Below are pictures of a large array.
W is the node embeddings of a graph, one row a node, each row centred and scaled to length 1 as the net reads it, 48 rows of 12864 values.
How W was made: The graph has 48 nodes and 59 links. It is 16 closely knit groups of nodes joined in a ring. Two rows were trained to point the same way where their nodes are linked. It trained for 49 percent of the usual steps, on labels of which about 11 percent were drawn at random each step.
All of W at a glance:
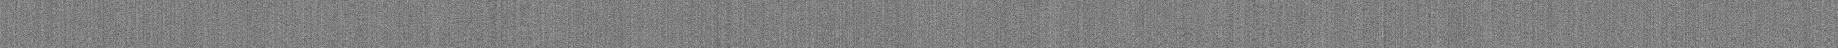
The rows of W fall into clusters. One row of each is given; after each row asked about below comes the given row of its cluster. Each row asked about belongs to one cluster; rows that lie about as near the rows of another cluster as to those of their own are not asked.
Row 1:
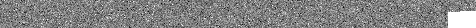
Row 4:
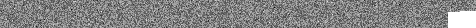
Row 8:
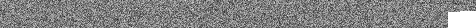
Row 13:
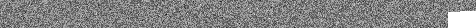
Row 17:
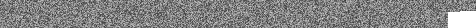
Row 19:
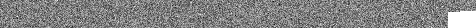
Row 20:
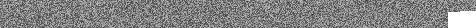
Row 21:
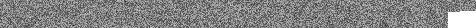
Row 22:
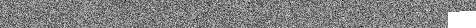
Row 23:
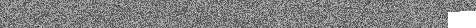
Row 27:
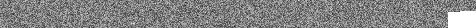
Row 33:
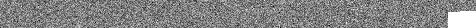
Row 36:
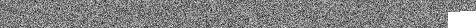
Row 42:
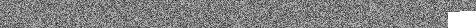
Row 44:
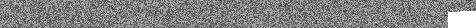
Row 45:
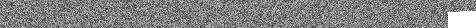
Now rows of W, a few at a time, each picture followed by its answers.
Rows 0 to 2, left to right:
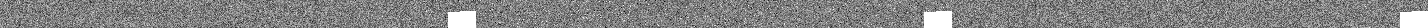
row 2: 42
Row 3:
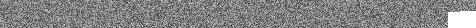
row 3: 17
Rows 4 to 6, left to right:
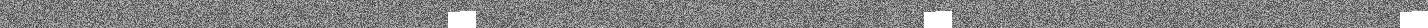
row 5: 21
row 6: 4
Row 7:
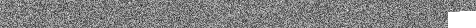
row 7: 45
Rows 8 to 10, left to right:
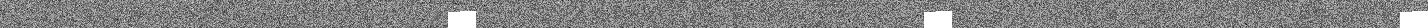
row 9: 36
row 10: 17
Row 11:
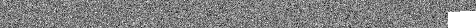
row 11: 19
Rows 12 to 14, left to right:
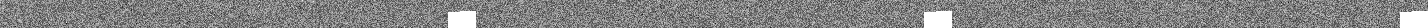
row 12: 45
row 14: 21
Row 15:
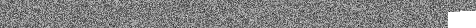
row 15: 19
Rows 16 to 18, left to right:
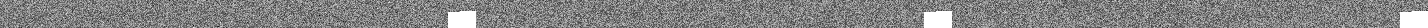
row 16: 23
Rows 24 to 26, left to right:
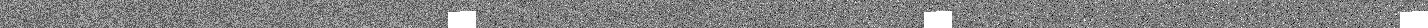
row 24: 20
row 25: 8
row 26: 8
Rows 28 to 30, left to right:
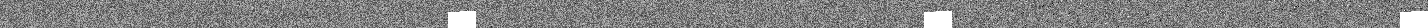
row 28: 4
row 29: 44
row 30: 42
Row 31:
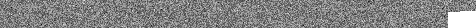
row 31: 36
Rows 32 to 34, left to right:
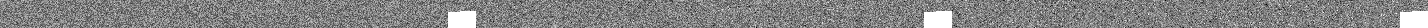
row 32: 13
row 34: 33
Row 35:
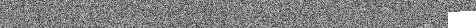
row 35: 44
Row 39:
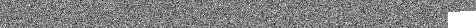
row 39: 1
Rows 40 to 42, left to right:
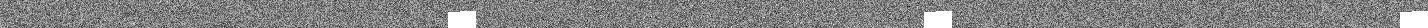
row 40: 27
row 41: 22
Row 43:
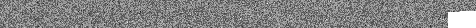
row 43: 23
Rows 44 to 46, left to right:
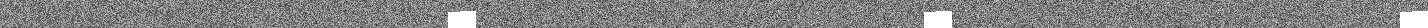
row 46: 13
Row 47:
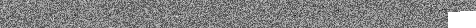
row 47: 20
